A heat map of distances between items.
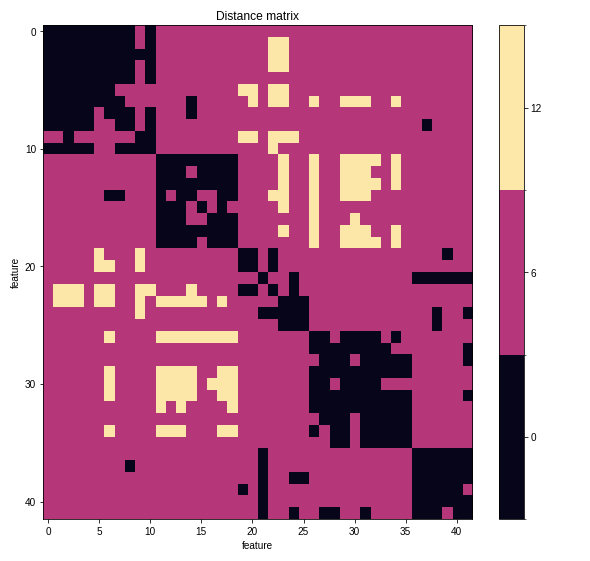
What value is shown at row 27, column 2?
6
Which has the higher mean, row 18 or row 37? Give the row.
18
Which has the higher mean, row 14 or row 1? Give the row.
14
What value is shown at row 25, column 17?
6
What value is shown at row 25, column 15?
6
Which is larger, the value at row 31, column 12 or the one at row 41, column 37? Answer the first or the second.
the first
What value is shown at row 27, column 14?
6
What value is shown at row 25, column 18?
6
